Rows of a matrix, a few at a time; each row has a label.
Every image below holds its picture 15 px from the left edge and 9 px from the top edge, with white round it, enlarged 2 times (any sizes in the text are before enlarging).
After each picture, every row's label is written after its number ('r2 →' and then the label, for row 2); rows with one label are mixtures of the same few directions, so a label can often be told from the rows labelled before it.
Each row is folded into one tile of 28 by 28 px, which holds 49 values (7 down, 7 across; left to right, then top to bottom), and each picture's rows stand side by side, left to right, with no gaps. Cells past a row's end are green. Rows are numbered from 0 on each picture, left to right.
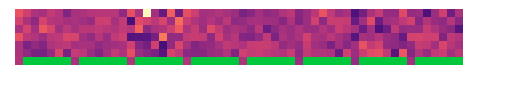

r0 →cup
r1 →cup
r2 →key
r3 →cup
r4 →cup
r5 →cup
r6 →cup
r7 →key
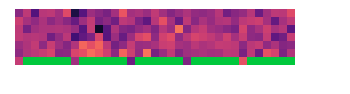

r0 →key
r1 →cup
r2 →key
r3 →key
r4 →key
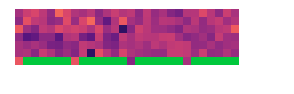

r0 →key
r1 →key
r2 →key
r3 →key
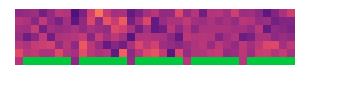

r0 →cup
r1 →cup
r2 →cup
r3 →key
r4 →cup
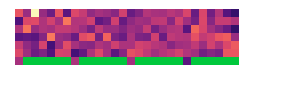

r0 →key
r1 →cup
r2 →cup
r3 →key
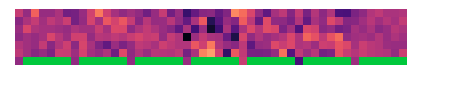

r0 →key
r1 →cup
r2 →key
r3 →cup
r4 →cup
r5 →key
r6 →cup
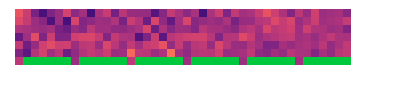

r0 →cup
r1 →key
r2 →cup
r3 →key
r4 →cup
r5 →key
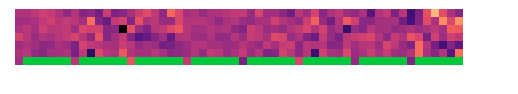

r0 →cup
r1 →key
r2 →key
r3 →key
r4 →key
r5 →key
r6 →key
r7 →cup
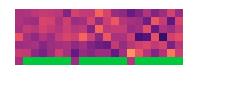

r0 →cup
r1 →cup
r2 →cup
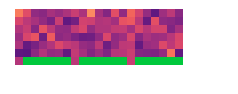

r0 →cup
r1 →key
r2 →cup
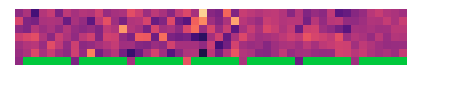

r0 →key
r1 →key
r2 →cup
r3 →key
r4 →cup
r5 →key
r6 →cup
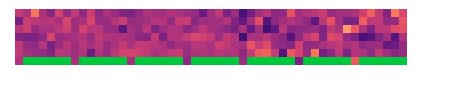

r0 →key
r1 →key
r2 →cup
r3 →key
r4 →cup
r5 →key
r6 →key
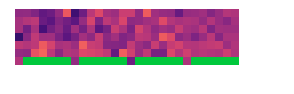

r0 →cup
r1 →cup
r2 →key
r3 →cup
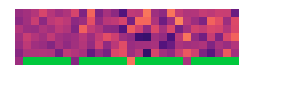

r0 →cup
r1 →key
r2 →key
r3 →cup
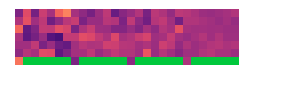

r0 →key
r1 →key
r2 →key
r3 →cup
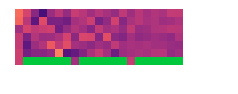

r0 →cup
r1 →cup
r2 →key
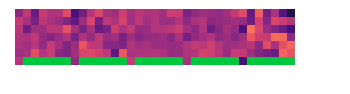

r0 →key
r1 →cup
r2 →key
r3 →cup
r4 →key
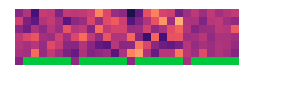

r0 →key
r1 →cup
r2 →cup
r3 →key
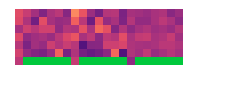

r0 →cup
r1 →cup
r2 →key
